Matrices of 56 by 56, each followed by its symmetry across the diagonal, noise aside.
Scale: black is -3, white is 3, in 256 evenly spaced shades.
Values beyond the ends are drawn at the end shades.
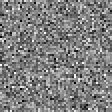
neither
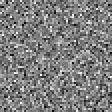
symmetric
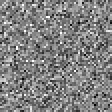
symmetric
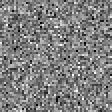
neither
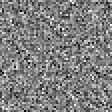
antisymmetric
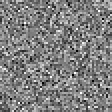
antisymmetric
